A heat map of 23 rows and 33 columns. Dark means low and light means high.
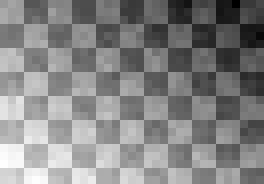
The histogram is bell-shaped. There are no lone odd cells. The bottom left is the ninth with the highest average. There is an overall slope up to the bottom left. A checkerboard runs through the table. The ninth with the lowest average is the top right.
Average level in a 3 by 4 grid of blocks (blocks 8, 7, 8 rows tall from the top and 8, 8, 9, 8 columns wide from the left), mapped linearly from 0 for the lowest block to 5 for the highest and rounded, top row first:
3210 | 4321 | 5432
